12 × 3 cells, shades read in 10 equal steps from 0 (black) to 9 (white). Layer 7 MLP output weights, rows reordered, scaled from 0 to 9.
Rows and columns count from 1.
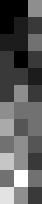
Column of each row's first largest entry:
3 3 3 1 1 2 1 1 2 1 2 1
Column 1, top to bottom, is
0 0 1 2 2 2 5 6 4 7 4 8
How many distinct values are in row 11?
2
